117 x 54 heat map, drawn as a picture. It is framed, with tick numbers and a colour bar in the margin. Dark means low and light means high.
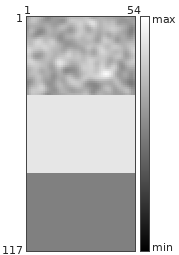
It is made of 3 by 1 panels. Panel 1,1: high, blotchy. Panel 2,1: very high, flat. Panel 3,1: middling, flat.
